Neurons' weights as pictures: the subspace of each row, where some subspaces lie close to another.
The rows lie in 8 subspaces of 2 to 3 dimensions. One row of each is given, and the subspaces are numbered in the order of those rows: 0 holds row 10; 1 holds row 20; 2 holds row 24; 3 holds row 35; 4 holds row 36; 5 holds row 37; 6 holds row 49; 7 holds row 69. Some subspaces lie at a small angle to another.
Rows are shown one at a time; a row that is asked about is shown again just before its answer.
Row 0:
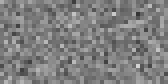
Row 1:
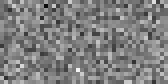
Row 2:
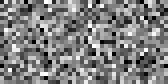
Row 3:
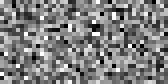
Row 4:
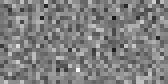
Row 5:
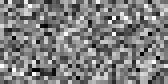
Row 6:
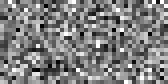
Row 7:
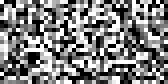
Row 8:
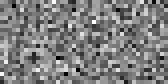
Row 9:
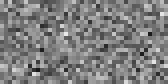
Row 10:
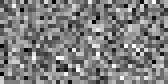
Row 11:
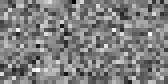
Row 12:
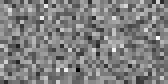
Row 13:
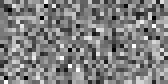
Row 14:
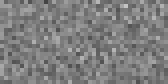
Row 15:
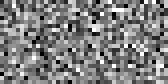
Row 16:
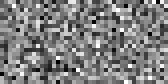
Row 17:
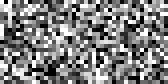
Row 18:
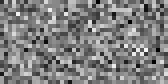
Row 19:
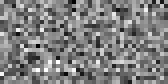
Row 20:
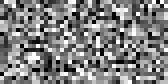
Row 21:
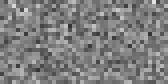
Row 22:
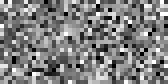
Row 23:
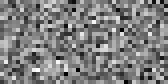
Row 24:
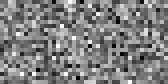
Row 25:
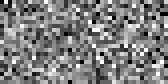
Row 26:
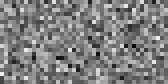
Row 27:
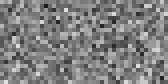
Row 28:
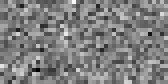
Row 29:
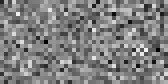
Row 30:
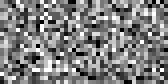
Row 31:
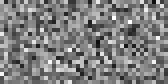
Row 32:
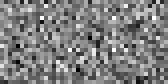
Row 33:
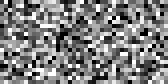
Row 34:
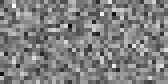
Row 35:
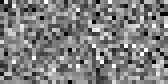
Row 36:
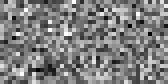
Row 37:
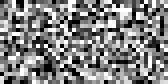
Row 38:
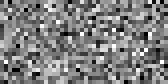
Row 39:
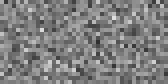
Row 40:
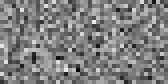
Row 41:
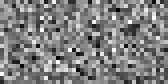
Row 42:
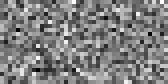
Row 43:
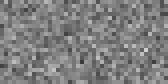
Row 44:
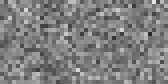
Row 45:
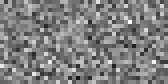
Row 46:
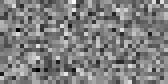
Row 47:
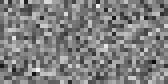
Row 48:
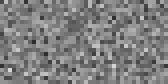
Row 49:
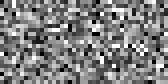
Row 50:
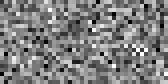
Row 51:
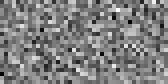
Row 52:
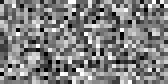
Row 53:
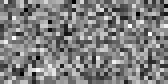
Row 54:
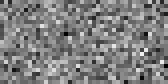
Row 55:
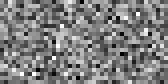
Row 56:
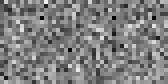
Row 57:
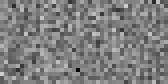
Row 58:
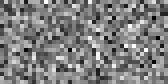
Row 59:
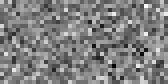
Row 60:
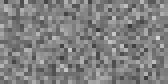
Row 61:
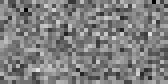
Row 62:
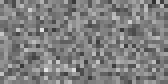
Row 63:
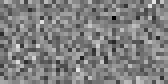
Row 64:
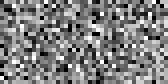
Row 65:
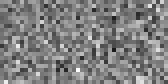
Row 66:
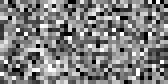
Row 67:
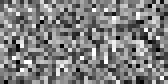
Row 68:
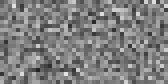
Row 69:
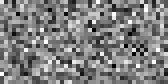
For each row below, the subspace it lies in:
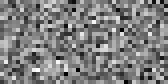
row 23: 0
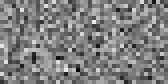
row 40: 0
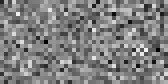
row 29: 7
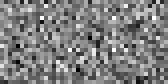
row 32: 5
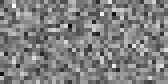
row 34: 6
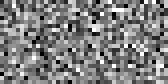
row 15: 3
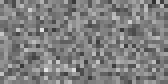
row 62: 1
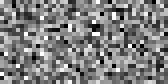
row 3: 6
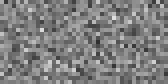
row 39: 1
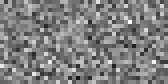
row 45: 2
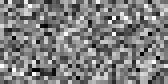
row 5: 2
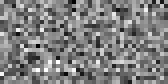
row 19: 1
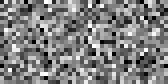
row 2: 2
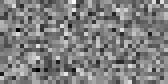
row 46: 1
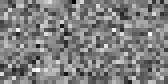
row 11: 1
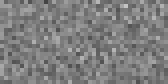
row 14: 5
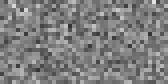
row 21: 6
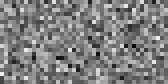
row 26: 0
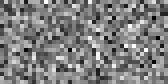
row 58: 0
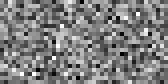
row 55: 2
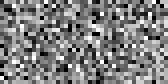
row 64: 6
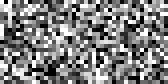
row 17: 3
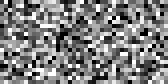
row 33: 2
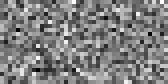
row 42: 5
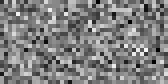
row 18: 7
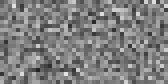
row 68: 4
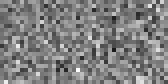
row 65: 5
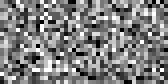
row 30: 5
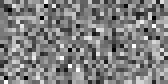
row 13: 6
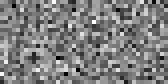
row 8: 0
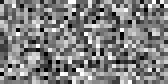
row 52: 2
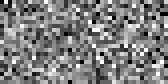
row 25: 3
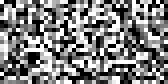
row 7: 2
